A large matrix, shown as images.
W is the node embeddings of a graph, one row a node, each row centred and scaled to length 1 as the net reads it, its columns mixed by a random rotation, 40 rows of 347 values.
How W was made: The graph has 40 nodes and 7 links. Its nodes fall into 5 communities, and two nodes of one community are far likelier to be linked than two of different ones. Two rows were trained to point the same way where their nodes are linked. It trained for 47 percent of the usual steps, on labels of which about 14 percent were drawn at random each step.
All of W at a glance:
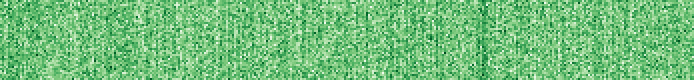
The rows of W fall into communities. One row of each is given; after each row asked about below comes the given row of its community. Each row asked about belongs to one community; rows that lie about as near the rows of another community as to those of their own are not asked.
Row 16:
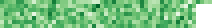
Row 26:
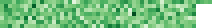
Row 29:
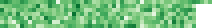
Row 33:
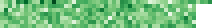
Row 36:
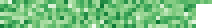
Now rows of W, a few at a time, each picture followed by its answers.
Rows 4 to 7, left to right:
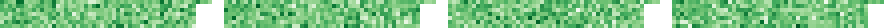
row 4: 16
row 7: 29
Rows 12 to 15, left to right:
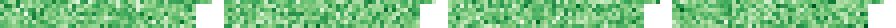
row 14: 33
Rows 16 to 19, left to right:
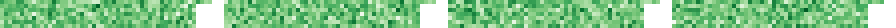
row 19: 36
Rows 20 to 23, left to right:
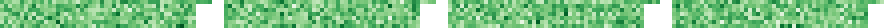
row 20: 26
